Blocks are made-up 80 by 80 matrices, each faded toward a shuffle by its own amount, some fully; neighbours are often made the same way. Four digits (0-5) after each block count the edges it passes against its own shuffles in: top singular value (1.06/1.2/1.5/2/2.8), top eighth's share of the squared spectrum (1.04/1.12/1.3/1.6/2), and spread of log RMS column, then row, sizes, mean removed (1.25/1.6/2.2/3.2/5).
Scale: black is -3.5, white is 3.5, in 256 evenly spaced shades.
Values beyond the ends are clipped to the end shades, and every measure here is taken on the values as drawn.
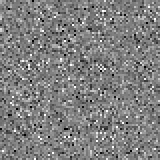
3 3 1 1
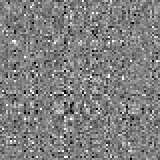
4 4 3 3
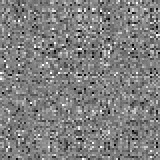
4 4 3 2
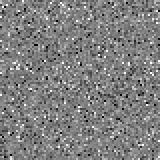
2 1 0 0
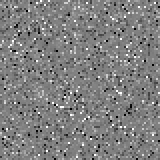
0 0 0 0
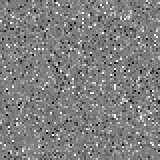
0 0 0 0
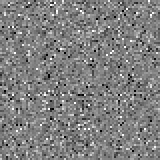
3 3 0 2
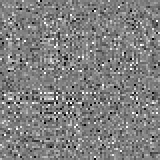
4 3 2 2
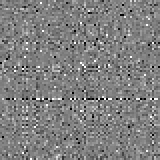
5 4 2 2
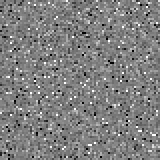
2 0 0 0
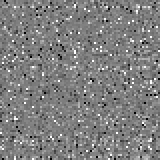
3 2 0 1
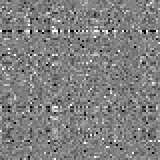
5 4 1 2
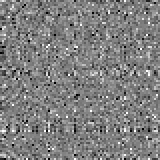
4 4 2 2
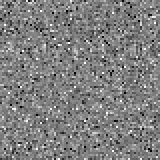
2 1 0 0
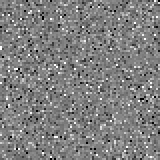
0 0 0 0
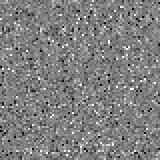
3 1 0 1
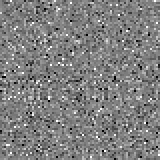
3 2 0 1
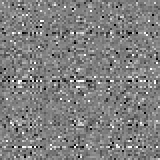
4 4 2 3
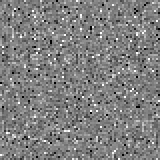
2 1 0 0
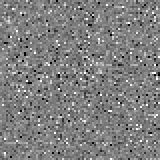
3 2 1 1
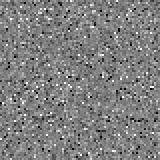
1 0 0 0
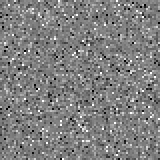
1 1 0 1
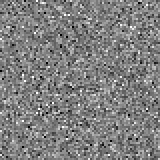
0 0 0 0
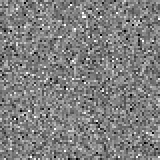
0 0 0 0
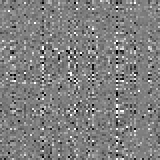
5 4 4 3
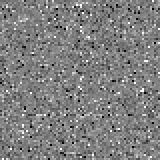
1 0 0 1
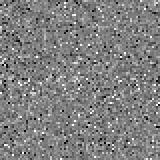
0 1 0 1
